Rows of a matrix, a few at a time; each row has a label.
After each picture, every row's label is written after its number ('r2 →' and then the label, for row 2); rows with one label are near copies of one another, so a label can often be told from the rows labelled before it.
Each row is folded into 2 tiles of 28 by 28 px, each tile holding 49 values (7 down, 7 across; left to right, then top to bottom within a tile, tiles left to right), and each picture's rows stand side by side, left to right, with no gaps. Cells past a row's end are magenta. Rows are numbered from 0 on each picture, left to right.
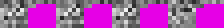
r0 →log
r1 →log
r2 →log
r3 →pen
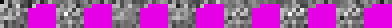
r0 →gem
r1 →log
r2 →gem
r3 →gem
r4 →log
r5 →log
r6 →log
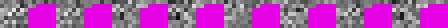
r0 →log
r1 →log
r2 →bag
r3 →bag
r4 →gem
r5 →pen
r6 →log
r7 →bag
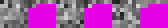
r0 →gem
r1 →gem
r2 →bag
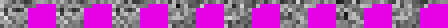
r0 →pen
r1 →pen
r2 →pen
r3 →gem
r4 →gem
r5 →bag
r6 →bag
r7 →gem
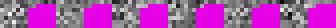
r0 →log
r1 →pen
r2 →bag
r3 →gem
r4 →log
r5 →bag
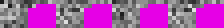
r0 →gem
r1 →pen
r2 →bag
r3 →pen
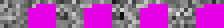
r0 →gem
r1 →bag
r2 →bag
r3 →log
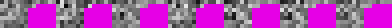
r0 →gem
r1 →gem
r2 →bag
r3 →gem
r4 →bag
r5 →bag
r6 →bag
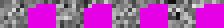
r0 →log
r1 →gem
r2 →log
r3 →bag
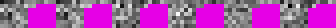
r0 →bag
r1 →bag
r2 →gem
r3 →log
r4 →pen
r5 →gem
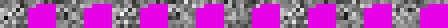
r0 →log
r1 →bag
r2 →log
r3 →bag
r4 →gem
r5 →log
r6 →bag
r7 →pen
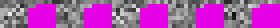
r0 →log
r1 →bag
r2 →pen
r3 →gem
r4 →bag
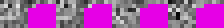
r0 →gem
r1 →gem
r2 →pen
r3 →bag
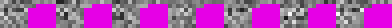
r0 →pen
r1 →bag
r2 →bag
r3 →log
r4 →pen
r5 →log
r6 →pen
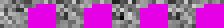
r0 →pen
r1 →bag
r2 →bag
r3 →bag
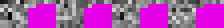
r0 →bag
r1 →gem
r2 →bag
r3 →pen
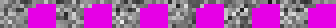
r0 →pen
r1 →bag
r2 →pen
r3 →gem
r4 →log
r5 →pen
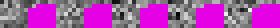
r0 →gem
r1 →log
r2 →bag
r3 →bag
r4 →pen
